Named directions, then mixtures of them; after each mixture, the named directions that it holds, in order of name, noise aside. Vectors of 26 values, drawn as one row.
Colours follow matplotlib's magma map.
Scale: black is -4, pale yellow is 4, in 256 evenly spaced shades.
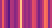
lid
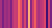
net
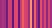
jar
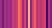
net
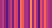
jar, lid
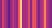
lid, net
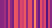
jar, net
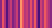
jar, lid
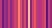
net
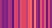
jar, net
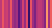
net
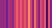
jar, net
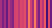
jar, net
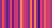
jar, lid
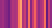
lid, net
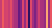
net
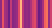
lid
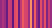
jar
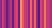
jar, lid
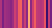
net
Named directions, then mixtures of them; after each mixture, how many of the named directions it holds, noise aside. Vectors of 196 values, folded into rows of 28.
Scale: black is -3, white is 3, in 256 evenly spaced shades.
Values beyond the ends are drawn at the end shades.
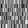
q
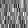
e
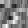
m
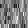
two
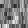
two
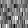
three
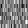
one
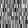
one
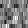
three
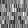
three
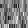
two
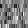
three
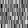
one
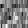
two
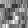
one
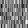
one
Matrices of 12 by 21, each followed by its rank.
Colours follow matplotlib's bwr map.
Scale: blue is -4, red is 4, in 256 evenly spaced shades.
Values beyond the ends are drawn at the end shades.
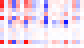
two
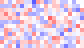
full rank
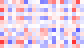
two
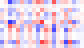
two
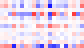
two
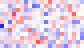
full rank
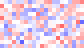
full rank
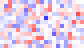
full rank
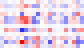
two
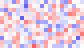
full rank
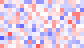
full rank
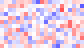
full rank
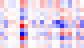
two
